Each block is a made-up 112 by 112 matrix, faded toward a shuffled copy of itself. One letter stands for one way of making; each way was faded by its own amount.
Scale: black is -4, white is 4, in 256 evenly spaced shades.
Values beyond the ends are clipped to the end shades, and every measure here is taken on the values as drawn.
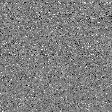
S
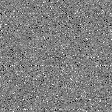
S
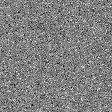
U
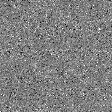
S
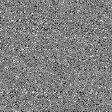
S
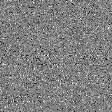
S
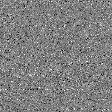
S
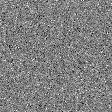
U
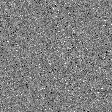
U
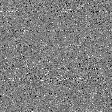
S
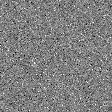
U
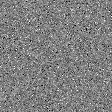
U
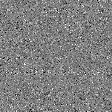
S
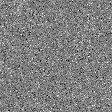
U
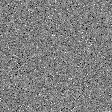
U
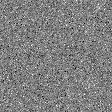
U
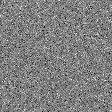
U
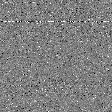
S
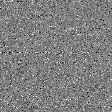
S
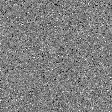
U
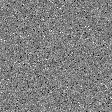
U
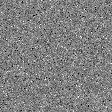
U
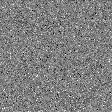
U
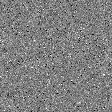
U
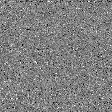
S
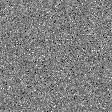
U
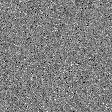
U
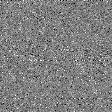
S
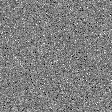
U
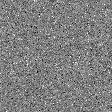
U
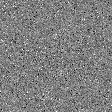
U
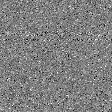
S
